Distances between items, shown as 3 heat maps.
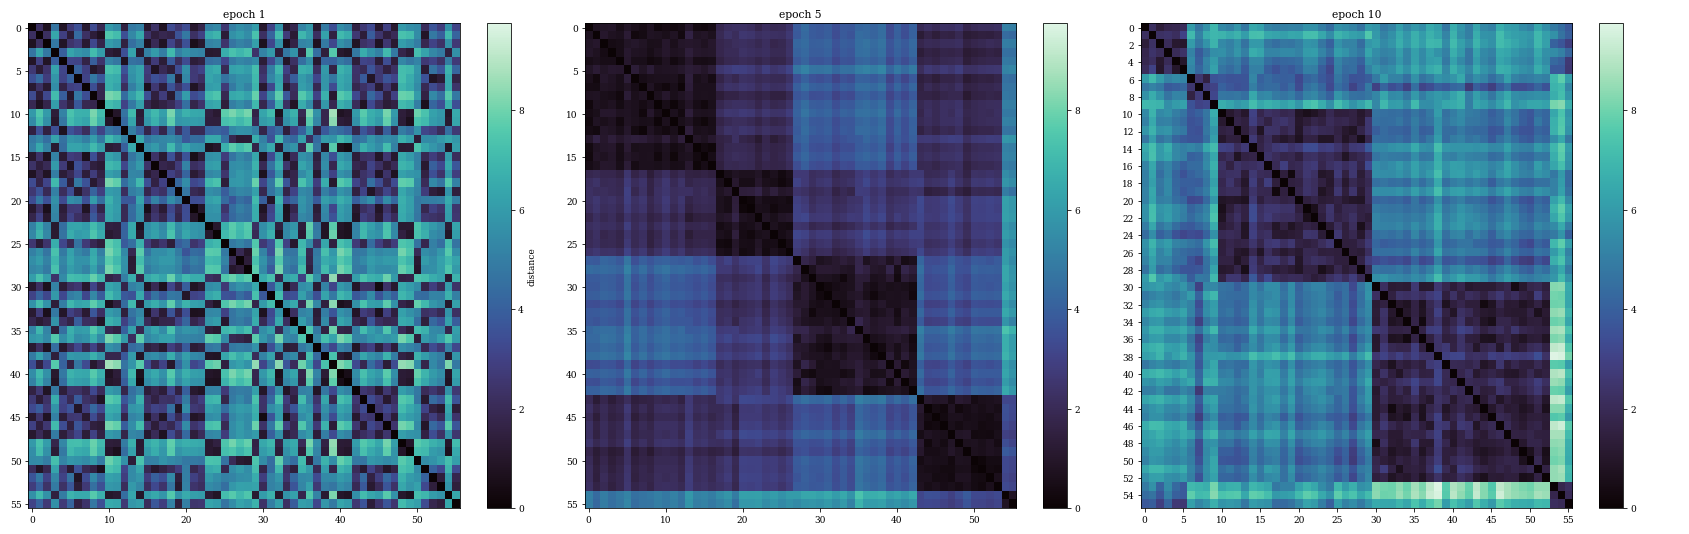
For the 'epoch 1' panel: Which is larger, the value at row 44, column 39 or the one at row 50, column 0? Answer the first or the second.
the second
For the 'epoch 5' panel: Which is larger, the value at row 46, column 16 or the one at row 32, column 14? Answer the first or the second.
the second
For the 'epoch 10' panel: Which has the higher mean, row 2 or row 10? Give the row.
2
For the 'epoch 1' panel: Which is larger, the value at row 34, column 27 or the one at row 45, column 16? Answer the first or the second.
the first
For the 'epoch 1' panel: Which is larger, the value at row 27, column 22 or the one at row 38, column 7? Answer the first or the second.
the second
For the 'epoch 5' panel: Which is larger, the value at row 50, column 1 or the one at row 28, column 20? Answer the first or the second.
the second
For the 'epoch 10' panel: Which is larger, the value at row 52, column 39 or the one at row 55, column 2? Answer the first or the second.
the second
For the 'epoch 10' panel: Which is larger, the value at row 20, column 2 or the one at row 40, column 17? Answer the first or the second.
the second
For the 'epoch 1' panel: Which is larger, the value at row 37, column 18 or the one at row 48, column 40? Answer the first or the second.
the first
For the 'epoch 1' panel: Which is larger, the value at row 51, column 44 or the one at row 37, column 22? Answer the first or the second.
the first
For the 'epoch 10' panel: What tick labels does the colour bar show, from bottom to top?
0, 2, 4, 6, 8
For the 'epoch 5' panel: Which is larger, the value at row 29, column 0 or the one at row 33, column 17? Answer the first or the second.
the first
